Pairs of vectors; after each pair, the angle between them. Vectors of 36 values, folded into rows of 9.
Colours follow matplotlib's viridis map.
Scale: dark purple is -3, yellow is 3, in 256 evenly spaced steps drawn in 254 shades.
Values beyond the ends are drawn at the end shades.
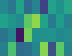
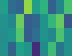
partly opposed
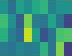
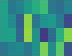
nearly parallel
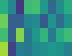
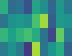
orthogonal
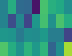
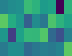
orthogonal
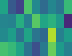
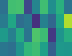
nearly opposite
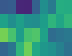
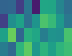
partly aligned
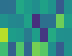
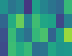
partly opposed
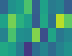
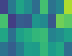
orthogonal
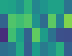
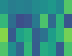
nearly opposite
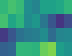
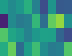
partly opposed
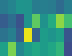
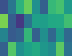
partly aligned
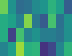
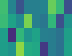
nearly parallel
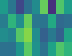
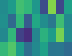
nearly opposite
